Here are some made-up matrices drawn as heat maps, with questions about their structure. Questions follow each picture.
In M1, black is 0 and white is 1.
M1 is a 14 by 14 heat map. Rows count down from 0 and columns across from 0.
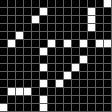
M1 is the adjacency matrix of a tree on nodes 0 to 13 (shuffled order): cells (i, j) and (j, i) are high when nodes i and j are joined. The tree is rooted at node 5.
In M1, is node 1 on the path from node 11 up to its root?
yes
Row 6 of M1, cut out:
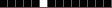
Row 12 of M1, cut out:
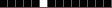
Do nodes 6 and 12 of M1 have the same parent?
yes
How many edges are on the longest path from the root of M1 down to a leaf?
4
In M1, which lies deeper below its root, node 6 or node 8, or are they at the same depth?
the same depth
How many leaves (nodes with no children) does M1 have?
7
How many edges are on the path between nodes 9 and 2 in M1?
5
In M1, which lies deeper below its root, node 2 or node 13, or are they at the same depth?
node 2
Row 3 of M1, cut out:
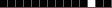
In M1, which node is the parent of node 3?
11
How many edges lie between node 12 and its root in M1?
1
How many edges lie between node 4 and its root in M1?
4
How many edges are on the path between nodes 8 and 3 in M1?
4
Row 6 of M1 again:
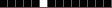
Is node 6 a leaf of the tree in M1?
yes
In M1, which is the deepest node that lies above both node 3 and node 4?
11
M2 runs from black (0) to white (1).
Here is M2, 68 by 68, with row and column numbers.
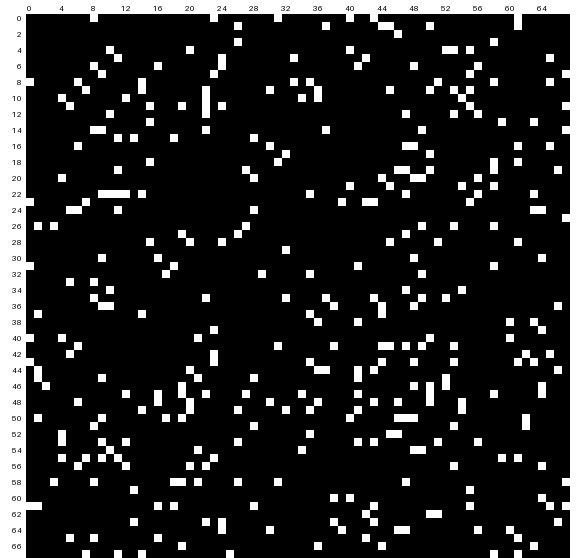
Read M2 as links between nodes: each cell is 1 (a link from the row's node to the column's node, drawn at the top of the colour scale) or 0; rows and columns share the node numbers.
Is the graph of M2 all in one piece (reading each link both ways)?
no
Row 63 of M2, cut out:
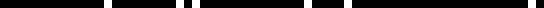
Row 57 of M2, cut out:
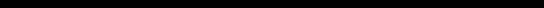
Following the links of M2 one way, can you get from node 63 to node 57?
no
